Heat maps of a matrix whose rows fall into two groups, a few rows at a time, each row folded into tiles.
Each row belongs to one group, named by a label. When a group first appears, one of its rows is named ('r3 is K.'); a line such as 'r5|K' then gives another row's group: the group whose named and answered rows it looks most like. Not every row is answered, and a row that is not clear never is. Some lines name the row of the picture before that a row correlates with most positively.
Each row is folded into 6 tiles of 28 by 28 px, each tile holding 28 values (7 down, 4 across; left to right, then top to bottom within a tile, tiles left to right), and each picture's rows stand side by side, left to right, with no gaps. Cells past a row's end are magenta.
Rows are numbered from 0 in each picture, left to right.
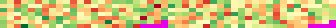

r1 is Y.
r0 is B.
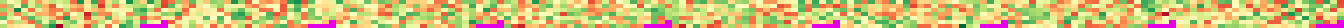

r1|Y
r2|B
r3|Y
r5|B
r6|B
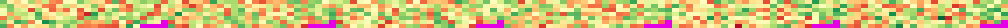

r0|B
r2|Y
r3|Y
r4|Y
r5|Y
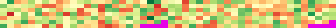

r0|B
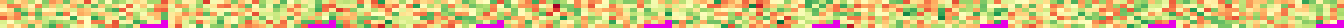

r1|B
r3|Y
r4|B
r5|Y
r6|B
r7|B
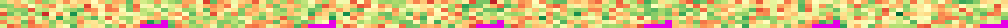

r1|B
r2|Y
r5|B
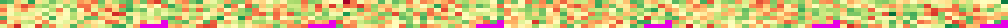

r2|Y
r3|B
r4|Y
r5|Y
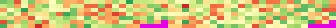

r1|B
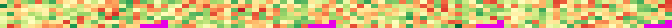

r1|B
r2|Y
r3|B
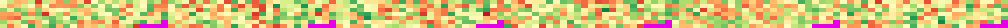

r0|B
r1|B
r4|B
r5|Y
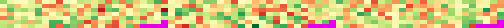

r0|B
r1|Y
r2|B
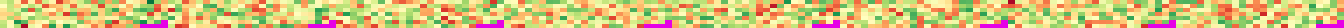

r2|Y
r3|Y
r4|B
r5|Y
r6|B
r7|B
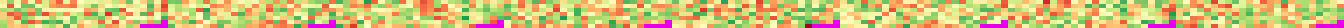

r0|B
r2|Y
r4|B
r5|B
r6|B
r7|Y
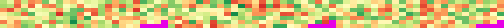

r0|Y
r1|Y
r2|B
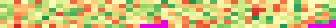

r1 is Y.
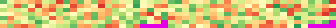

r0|B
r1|B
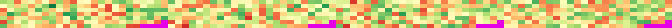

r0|Y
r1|Y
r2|Y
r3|B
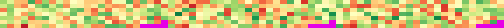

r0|Y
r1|Y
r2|Y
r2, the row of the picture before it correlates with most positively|1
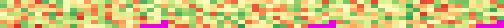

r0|Y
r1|Y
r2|Y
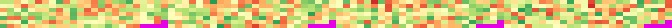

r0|Y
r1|B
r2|B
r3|B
